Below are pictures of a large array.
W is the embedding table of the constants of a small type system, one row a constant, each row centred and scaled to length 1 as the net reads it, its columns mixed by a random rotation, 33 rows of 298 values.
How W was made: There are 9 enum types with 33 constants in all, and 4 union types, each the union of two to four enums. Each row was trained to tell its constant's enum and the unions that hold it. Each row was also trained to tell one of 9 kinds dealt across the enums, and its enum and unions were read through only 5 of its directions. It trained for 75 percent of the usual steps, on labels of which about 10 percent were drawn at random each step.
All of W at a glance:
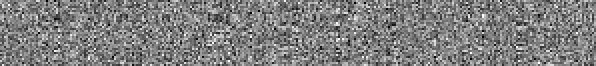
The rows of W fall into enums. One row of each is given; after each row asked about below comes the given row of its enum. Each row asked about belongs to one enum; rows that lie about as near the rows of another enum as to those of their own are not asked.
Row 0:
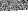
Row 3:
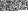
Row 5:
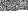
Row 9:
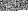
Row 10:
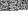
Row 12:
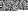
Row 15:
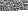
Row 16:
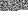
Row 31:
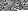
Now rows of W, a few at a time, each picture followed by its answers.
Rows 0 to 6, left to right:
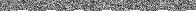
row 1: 5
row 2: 10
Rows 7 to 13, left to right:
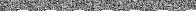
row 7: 16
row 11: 12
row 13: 9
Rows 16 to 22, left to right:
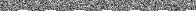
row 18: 15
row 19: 12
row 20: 5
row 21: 15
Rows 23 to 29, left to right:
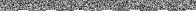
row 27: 12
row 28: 3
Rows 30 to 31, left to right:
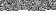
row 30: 0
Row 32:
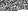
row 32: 10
